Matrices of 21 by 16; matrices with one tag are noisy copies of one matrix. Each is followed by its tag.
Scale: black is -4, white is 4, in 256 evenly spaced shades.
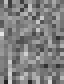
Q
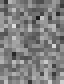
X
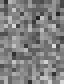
X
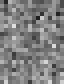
X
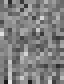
Q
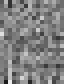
Q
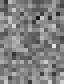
X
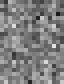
X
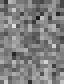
X
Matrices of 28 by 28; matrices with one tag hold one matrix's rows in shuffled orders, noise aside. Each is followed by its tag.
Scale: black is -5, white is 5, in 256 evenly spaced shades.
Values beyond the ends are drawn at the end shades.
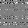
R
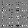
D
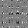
D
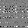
R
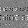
R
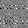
R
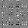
D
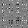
D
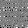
R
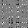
D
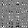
D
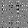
D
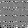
R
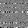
R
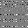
R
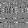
R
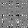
D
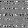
R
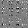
D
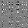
D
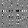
D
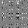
D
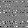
R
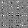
D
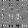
D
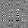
D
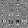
D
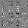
D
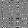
D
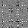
D
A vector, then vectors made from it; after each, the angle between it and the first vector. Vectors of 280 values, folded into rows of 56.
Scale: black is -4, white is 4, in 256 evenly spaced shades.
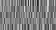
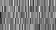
partly aligned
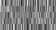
partly aligned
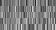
orthogonal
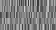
nearly parallel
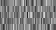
orthogonal
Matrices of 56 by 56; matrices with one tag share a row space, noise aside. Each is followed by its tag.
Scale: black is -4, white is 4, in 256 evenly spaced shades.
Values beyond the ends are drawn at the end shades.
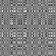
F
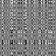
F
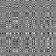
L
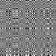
L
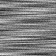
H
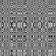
F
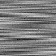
H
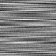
H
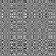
F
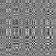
L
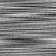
H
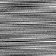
H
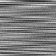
H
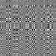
L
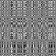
F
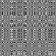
F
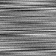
H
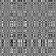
F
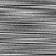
H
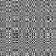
L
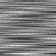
H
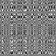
F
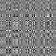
L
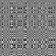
F
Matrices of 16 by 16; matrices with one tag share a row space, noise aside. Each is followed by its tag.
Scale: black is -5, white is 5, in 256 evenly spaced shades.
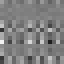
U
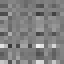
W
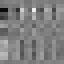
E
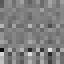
U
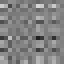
W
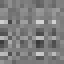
W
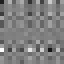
U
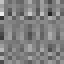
U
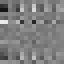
E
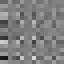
E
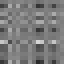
W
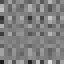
U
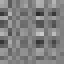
W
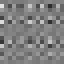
U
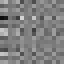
E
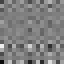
U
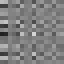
E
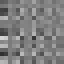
E
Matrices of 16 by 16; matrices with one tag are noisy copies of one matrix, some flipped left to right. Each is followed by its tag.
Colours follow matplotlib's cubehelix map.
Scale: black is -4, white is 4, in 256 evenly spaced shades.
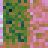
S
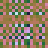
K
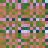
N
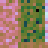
S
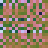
N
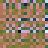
N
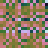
N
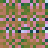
N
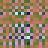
K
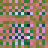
K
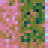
S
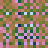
K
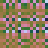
N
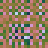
K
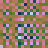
K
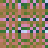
N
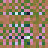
K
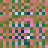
K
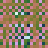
K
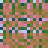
N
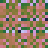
N
